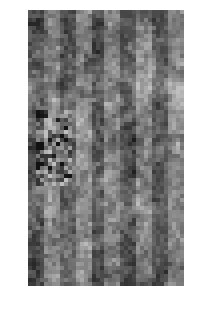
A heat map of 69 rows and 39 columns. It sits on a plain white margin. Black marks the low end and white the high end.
Stripes: upright, repeating 5 times. Odd patch: rougher, in the middle left. Roughest part: middle left. Grain: streaks running down.
